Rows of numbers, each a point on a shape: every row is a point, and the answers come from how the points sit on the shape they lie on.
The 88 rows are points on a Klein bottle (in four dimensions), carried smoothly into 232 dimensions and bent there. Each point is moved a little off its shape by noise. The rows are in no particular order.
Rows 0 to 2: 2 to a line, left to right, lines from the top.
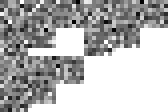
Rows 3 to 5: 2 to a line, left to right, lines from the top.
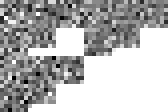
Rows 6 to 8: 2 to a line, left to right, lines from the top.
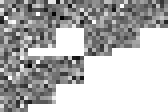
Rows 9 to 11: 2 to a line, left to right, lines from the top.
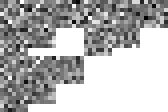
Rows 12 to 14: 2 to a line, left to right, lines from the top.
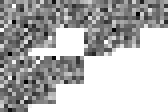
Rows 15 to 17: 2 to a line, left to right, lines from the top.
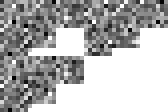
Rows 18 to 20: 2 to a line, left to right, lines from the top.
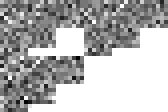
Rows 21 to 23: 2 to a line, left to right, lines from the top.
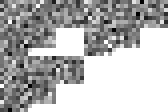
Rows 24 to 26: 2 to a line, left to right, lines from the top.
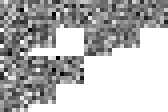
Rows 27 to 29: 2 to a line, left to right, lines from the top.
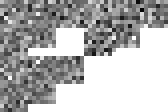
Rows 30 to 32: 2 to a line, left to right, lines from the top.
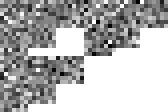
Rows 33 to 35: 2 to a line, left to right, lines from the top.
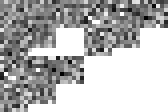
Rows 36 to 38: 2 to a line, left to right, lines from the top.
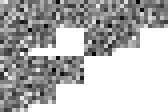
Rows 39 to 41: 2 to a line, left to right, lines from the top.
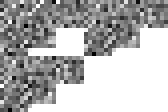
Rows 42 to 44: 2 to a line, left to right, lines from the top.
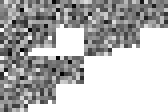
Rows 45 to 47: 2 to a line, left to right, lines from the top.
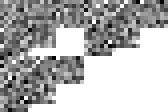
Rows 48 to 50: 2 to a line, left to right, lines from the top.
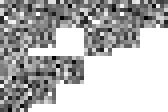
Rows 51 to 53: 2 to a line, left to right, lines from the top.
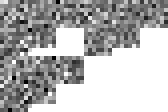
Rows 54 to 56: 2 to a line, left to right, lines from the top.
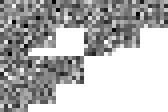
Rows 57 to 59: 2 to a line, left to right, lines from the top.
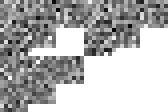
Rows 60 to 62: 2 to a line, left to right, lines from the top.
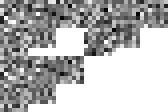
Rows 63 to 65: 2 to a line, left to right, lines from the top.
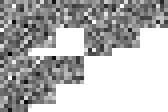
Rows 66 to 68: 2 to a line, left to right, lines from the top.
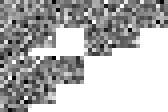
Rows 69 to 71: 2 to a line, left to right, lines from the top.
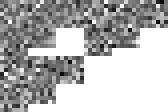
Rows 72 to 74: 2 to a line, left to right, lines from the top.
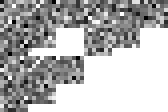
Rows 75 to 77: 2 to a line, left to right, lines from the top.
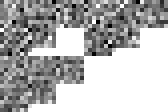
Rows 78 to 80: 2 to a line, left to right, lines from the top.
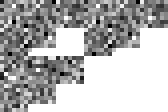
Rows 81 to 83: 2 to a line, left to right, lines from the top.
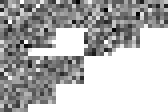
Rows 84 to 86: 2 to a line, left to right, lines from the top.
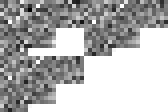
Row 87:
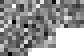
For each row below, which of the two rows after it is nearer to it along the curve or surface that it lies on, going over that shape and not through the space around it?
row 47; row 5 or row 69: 5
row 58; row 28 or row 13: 28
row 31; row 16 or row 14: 14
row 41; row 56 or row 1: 1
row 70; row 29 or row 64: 64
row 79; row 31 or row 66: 31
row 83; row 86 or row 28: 86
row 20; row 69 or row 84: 84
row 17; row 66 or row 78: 78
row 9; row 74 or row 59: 74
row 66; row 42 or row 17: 42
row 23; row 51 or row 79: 79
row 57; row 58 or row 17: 58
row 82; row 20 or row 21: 21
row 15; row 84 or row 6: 84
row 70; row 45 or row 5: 5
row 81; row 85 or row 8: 8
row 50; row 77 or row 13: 77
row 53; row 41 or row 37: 41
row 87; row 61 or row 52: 61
